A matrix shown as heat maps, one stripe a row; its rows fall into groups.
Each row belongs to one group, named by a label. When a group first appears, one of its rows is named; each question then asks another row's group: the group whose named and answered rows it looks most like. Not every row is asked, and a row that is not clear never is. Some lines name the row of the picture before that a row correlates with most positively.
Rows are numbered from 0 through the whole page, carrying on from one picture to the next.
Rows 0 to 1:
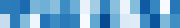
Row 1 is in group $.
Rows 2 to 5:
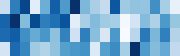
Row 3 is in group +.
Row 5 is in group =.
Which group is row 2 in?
=
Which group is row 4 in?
+
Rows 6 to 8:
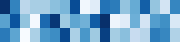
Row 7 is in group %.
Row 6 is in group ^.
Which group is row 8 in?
%
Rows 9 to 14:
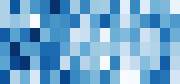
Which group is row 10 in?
$
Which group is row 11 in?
+
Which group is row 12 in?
+
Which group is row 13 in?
+
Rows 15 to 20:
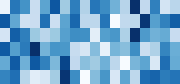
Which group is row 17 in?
=
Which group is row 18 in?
+
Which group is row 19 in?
+
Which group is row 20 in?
$
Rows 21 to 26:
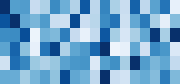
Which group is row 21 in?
%
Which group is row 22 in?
^
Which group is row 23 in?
$
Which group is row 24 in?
%
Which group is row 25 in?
=
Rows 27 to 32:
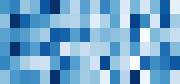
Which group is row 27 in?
%
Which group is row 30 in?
+
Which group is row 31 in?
$
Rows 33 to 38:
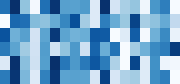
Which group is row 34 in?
=
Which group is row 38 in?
%
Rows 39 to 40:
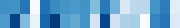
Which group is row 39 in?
%
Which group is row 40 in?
%
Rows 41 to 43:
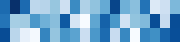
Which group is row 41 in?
^
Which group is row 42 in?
$
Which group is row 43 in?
$
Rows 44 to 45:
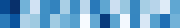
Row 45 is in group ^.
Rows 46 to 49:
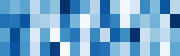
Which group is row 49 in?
^
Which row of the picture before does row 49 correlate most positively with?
44
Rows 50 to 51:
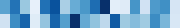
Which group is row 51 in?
=
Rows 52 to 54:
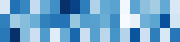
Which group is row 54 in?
^
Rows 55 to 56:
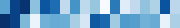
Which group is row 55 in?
+
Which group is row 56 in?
^
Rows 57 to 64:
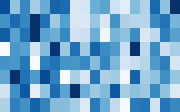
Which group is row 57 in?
$
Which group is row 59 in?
+
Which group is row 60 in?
=
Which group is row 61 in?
%
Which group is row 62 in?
+
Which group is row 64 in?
+
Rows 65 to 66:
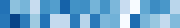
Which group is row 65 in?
%
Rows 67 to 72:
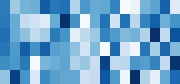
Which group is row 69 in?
$
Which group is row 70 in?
+
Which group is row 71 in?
$
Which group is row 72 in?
^
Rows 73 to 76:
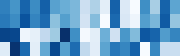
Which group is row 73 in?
+
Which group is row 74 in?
+
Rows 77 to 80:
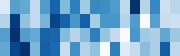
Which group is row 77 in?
=
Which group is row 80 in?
+
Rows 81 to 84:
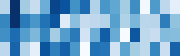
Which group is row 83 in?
^
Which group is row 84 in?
$
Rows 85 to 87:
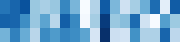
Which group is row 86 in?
^
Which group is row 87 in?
%
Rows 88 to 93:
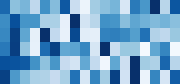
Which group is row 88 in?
$
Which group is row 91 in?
%
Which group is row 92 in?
+
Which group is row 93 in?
^
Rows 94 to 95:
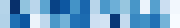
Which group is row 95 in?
=
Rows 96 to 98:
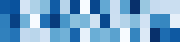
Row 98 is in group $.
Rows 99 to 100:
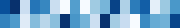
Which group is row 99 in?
^
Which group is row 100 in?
$
